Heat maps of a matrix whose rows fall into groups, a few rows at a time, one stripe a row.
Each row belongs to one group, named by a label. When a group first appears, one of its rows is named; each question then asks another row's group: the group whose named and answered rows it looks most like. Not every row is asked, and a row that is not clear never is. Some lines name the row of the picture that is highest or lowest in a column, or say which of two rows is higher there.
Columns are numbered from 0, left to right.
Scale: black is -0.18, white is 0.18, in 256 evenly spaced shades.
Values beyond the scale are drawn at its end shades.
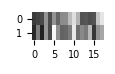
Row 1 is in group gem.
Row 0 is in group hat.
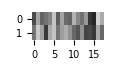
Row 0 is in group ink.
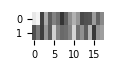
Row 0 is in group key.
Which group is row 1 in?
gem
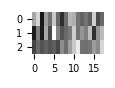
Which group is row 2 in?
hat
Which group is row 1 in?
gem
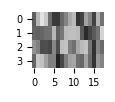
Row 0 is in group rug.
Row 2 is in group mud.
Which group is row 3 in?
rug
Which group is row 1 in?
hat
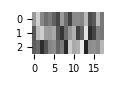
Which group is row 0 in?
ink
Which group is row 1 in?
rug
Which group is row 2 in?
hat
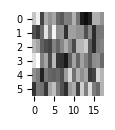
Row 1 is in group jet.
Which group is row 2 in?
mud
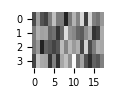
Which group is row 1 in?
rug
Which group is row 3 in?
rug
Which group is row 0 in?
gem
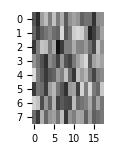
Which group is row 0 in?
jet
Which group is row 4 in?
mud
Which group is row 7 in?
jet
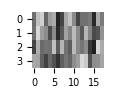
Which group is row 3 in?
mud
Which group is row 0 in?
rug
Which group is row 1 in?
rug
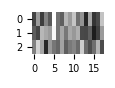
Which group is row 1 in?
jet
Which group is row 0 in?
gem
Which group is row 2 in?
ink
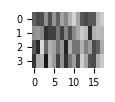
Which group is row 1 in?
mud
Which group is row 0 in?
hat
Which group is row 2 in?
jet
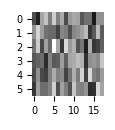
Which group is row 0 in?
jet
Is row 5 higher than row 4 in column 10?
Yes
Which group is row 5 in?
ink
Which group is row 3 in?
hat
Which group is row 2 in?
gem
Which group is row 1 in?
ink
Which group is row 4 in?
gem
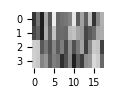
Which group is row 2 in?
key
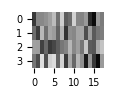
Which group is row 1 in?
jet
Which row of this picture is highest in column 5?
3
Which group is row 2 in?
mud
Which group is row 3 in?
jet
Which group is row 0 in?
ink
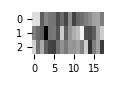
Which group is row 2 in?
mud
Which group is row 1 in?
hat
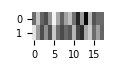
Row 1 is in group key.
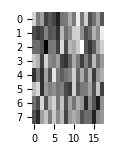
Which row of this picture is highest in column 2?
6
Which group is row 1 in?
hat
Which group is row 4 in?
gem
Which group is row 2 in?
hat
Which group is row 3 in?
key
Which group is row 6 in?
jet
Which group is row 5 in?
key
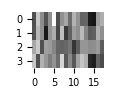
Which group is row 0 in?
ink
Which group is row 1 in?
ink
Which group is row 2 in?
key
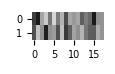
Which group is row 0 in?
jet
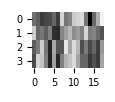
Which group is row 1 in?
mud
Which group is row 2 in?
rug
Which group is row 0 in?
hat
